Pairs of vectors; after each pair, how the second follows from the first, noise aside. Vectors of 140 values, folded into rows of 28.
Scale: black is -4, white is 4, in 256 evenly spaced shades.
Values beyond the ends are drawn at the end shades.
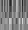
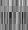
wrapped around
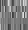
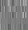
shrunk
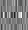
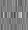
shrunk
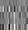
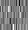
shuffled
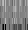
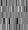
shuffled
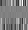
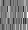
shuffled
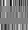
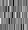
shuffled
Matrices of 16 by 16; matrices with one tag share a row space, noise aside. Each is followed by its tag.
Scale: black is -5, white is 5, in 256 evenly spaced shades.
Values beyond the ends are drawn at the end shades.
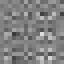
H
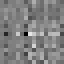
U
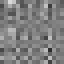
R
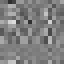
R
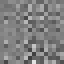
U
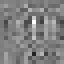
U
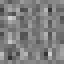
R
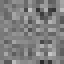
H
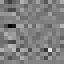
R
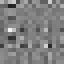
R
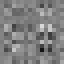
H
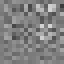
H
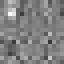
R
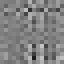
U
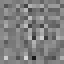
U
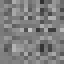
H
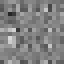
R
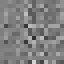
U
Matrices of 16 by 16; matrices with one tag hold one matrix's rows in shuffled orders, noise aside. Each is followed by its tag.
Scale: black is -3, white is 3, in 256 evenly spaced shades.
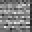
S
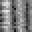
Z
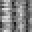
Z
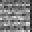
S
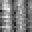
Z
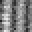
Z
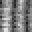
Z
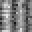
Z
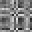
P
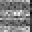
S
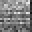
S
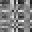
P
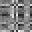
P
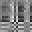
P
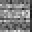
S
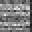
S
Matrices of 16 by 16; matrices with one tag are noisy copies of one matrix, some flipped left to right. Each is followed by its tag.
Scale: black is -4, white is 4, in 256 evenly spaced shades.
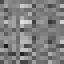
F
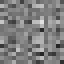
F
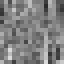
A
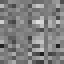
F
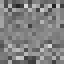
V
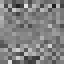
V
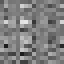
F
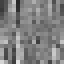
A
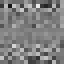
V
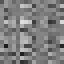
F
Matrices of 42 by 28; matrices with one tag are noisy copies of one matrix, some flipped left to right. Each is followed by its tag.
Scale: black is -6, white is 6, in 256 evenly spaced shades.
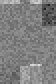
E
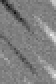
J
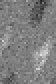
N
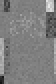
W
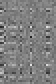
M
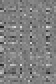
M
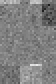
E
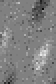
N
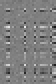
M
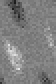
N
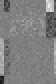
W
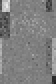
W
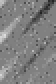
J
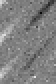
J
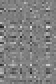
M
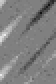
J
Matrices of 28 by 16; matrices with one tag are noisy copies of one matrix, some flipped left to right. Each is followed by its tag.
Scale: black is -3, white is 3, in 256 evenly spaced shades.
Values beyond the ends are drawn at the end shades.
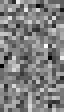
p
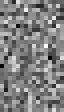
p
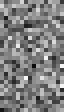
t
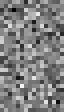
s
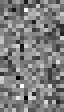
s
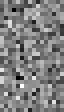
s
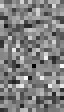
t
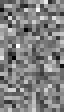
p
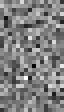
t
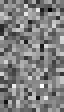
s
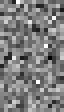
p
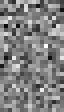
p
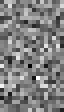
t
